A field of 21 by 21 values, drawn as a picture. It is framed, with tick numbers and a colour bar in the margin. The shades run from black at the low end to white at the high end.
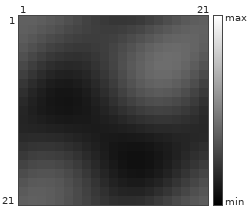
The ninth with the highest average is the top right. On average the colour sits 20% of the way up the scale. The middle left is the smoothest part. Neither half mirrors the other. There are no regular stripes.
